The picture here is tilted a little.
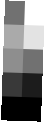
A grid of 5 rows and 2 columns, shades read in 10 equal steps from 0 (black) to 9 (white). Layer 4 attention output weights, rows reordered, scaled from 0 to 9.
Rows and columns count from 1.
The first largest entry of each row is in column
2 2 1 1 1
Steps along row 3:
down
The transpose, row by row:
4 6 5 2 0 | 9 8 4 1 0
